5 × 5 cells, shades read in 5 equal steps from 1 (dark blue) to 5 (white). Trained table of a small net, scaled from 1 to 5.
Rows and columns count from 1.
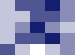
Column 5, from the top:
3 3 4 3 3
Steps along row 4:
down same down up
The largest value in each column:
4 4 5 4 4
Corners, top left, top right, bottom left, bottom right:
4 3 2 3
